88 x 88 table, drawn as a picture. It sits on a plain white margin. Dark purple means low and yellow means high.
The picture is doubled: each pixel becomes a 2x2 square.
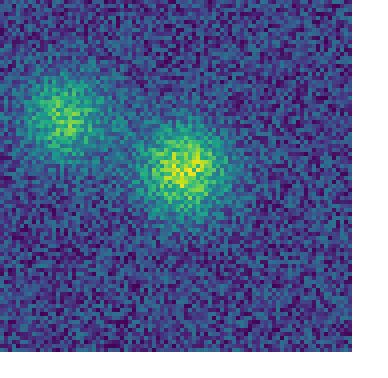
There are no regular stripes. No row or column stands out. Most values sit low, with a long tail of high ones. The ninth with the highest average is the centre. There are two bumps. The halves do not mirror each other.
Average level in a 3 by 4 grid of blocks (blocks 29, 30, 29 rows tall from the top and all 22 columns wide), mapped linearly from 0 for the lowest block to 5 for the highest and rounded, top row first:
2100 | 3450 | 0000
